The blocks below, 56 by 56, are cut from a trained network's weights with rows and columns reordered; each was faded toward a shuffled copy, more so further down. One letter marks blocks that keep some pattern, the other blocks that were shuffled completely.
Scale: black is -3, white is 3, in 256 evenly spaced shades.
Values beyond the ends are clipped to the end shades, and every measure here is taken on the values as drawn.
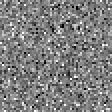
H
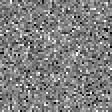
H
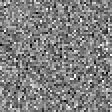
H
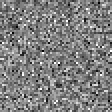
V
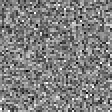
H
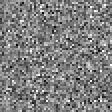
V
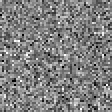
V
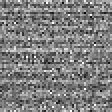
V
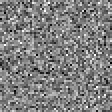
H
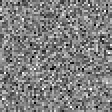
H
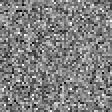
H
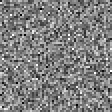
H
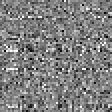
V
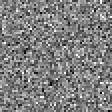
H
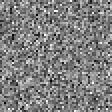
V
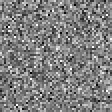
H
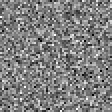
H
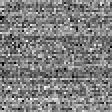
V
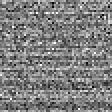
V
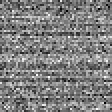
V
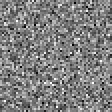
H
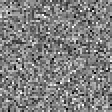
H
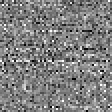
V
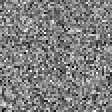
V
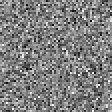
H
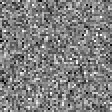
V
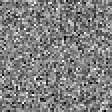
H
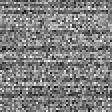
V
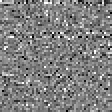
V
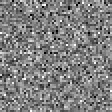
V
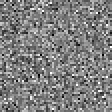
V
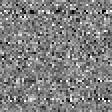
V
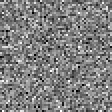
V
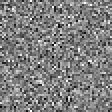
V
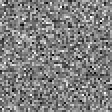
H
